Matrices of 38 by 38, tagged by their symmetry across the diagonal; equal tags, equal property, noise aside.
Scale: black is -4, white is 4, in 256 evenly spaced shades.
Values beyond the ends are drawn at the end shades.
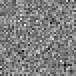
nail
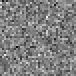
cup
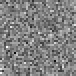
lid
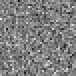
cup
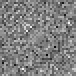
nail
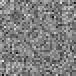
nail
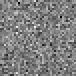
lid
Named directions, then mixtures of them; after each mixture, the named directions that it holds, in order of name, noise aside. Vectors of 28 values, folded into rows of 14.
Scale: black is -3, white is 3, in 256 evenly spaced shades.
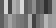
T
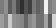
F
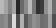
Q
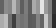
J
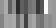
F, Q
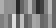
Q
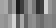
F, Q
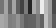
F, J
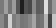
F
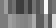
F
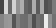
J, T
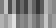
F, Q, T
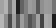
J, Q
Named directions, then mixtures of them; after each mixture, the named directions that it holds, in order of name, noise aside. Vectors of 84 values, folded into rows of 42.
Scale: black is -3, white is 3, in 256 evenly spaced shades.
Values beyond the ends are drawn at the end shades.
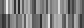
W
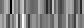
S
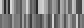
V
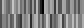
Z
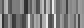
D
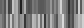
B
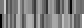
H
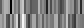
S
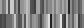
V, W, Z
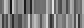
D, S, Z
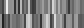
D, W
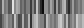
B, Z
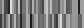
S, V, Z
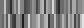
D, H, W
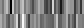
S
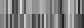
B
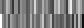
H, V, Z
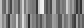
S, V, Z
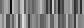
S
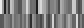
V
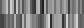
W, Z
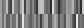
D, S, V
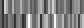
D, H, W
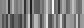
D, V, Z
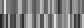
B, D, H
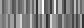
Z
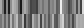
B, V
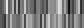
B, W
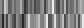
D, H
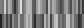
B, H, W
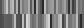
W, Z
